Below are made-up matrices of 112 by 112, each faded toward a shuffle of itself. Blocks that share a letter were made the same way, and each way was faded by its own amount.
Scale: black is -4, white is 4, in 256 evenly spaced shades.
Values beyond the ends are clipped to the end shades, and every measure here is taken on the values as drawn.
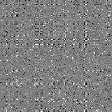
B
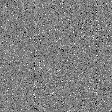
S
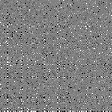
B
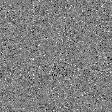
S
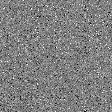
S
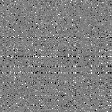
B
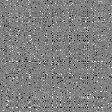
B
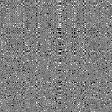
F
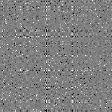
F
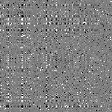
F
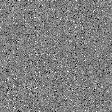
S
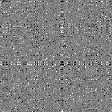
B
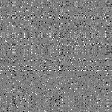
B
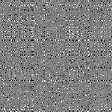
F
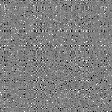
F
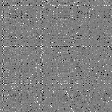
F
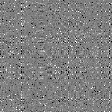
F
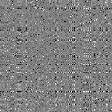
F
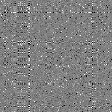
F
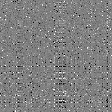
B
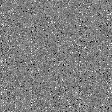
S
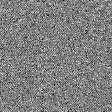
S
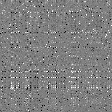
B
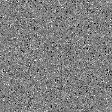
S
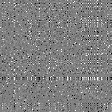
F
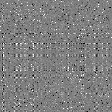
B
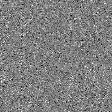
S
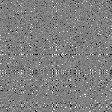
B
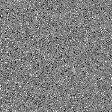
S
